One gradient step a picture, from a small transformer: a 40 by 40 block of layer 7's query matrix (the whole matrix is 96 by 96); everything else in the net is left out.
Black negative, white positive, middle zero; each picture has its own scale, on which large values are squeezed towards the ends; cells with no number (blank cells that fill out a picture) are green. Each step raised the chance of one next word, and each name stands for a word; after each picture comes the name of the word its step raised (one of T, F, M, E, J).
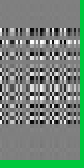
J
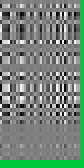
J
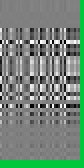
J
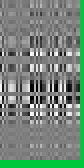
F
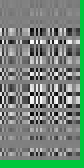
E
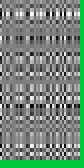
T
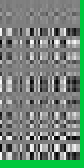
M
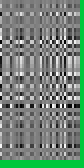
J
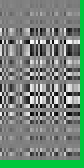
E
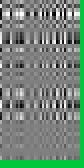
M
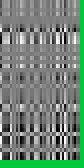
F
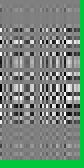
T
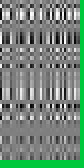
M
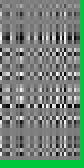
J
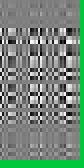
T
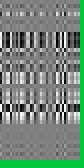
E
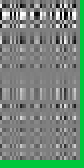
M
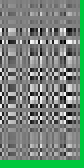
T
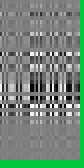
F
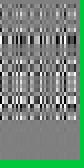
E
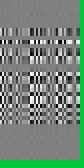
J
